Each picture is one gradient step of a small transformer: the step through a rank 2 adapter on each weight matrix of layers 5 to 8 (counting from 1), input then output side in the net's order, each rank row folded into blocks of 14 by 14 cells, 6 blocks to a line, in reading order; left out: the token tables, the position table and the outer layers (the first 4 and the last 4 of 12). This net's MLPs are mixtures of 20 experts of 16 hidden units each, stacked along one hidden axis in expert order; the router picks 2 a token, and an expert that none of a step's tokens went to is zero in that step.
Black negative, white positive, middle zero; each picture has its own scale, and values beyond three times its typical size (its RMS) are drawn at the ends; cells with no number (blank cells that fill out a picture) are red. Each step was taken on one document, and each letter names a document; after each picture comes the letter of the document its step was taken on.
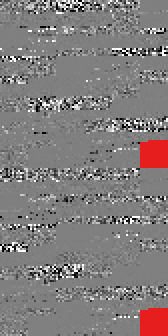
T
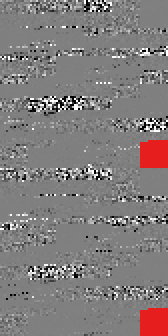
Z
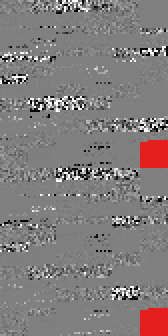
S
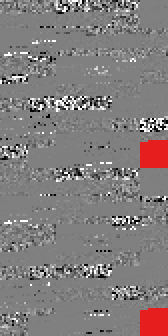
S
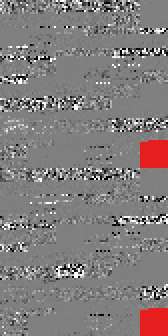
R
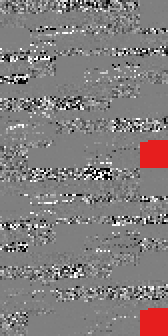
R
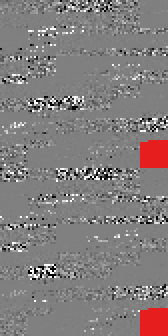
T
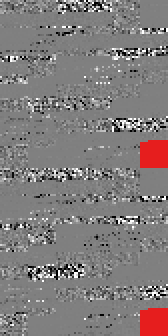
Z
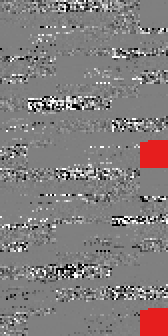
Z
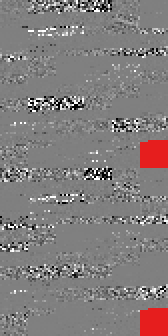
T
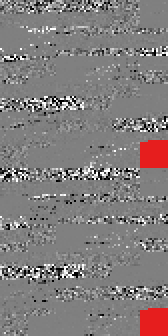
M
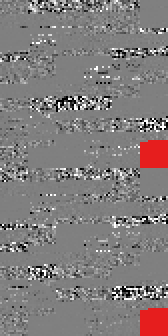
Z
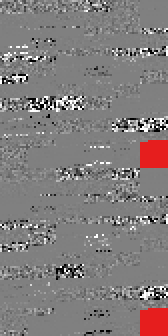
S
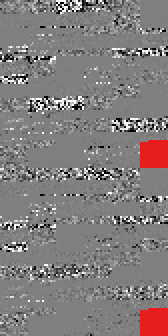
Z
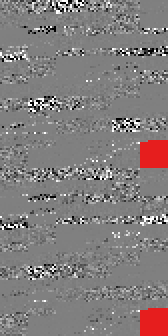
T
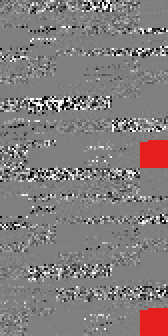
M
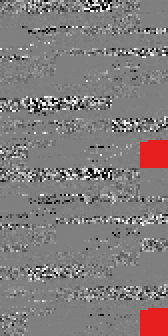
M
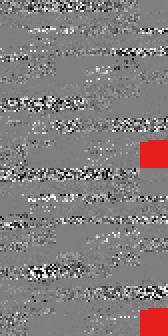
M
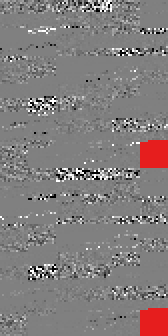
T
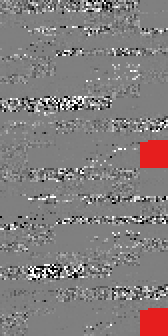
T
